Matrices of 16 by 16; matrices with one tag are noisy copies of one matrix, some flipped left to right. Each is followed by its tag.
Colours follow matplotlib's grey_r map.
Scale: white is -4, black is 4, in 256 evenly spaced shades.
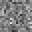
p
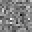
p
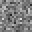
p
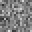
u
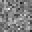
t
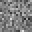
u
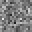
p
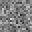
p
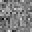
u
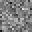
t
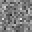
p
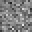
t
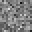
t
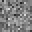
t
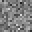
t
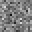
p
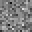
t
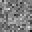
t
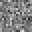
u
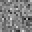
u
